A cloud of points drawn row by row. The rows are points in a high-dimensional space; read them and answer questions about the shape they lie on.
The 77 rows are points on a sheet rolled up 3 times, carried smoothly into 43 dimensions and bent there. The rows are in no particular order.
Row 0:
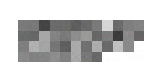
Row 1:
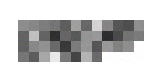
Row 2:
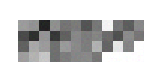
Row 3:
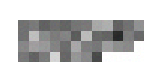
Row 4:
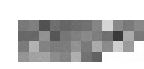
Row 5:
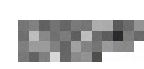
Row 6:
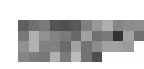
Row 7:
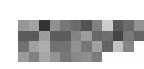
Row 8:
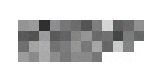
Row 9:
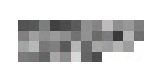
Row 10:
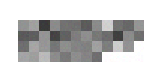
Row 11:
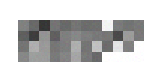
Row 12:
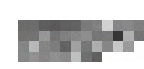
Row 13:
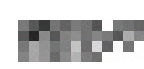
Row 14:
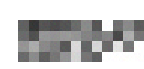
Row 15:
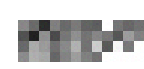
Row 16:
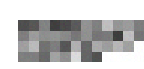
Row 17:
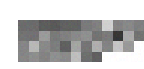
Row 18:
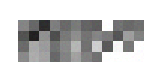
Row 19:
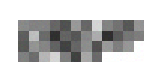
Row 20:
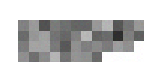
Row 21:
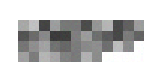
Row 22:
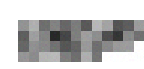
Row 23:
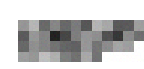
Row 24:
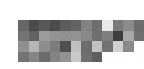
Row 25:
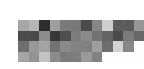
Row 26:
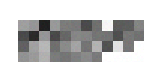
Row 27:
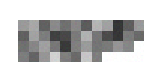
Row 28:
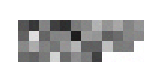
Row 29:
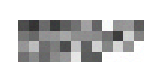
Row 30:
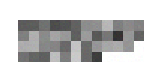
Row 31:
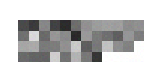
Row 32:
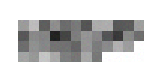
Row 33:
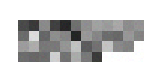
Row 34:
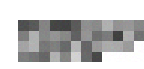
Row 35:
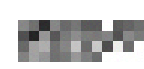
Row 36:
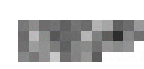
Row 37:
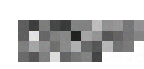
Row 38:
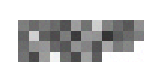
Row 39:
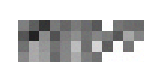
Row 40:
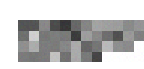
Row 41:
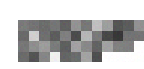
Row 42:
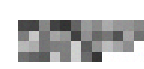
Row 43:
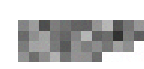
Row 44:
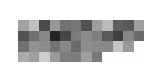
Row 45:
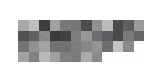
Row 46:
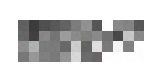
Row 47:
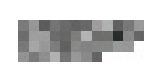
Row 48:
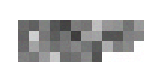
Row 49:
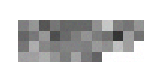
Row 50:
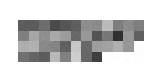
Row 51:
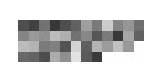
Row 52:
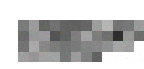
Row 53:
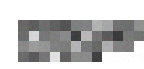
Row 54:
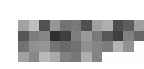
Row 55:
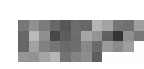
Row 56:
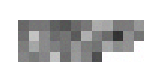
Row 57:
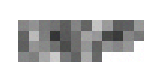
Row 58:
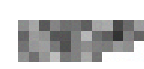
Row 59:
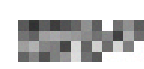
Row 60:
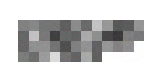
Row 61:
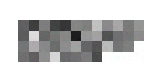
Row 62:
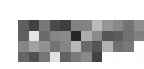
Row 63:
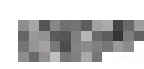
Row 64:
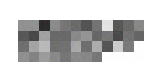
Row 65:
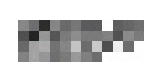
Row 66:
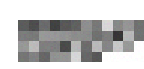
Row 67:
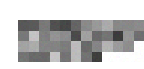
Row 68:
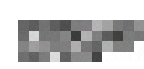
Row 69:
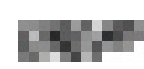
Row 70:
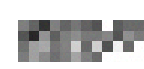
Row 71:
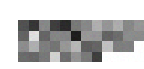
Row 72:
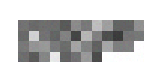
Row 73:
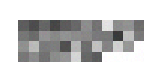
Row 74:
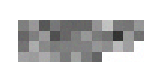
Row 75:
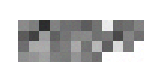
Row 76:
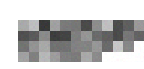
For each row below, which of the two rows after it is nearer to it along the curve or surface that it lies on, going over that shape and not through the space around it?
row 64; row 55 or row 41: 55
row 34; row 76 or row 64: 64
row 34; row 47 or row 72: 72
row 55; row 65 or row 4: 4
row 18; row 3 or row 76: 76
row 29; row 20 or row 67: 67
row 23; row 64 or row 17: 64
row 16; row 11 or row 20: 11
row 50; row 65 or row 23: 23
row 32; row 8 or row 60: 60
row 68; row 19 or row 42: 42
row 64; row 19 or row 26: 26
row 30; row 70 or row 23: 23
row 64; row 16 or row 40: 16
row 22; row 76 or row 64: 76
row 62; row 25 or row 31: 31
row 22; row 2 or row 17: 2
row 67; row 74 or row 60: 60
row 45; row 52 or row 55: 55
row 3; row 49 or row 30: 49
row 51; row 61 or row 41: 61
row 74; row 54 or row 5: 5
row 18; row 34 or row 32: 32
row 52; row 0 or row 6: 0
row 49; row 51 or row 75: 75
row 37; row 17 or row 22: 22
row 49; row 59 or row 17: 17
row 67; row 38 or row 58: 58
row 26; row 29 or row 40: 29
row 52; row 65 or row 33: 65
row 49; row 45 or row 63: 63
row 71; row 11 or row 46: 46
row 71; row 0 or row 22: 22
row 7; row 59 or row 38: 59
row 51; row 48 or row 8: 48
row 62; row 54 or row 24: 54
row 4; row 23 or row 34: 34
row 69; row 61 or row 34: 61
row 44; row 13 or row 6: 13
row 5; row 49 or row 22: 49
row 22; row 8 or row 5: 8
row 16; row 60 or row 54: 60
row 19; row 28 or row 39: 28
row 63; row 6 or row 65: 6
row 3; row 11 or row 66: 11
